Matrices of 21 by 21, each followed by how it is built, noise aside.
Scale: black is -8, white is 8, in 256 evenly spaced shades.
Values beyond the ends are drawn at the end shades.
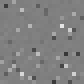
sparse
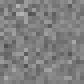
low rank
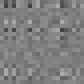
low rank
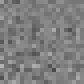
low rank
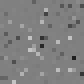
sparse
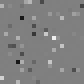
sparse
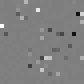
sparse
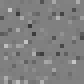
sparse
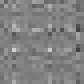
low rank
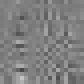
low rank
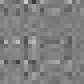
low rank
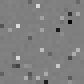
sparse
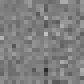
low rank
